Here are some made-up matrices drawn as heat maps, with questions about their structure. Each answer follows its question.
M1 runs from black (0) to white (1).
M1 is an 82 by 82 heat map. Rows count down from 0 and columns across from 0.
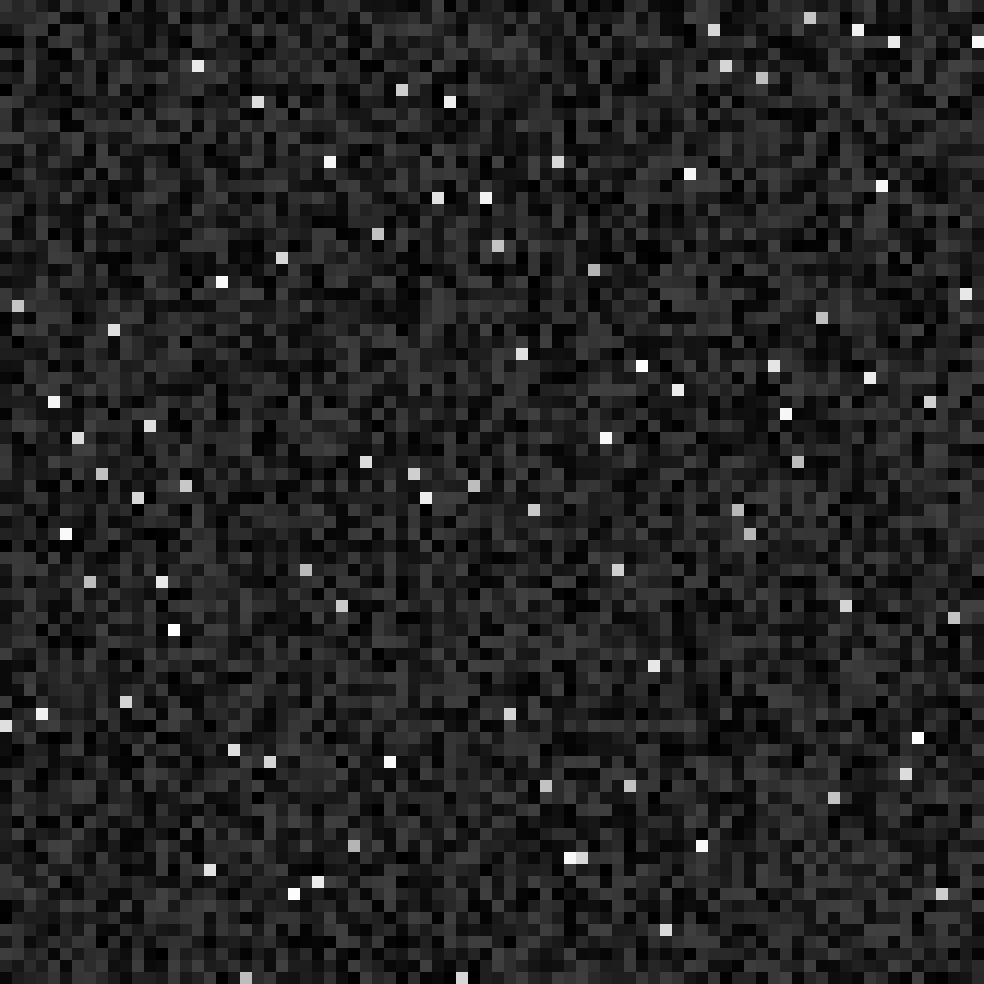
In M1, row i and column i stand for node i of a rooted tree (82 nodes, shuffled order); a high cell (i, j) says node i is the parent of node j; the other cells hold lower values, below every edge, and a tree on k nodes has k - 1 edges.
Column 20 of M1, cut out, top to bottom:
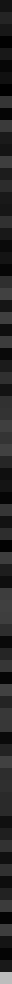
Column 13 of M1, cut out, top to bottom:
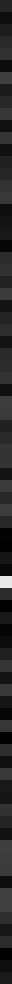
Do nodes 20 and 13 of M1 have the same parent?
no
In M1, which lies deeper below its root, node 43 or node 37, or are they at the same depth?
node 43
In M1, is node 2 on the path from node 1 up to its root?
yes
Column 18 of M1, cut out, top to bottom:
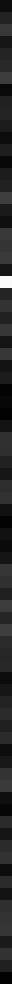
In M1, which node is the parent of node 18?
23
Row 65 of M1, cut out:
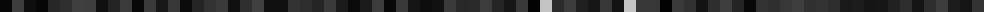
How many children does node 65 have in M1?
2
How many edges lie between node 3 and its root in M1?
2
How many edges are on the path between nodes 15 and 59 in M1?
6
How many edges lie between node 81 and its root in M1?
3
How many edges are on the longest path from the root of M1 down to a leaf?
12
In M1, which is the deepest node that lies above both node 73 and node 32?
16
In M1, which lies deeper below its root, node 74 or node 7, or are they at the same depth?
the same depth
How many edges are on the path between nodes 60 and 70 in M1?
5
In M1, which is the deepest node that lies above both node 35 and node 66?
81
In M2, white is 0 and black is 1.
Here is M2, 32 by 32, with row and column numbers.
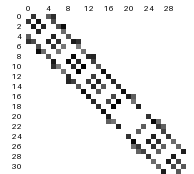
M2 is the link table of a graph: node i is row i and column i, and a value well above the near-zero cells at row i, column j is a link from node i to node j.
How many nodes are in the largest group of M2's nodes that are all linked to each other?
3
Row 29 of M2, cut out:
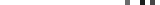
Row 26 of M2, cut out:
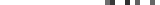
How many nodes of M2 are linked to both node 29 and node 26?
2
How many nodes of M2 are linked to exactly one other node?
1
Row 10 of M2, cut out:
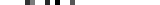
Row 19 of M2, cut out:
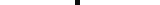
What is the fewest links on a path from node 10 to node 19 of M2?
3
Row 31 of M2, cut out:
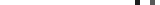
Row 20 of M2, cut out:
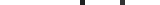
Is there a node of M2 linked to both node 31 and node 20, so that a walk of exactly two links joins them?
no
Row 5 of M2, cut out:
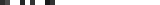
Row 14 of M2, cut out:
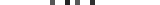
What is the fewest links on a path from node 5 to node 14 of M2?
2
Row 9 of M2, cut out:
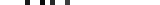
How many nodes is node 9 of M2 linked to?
4
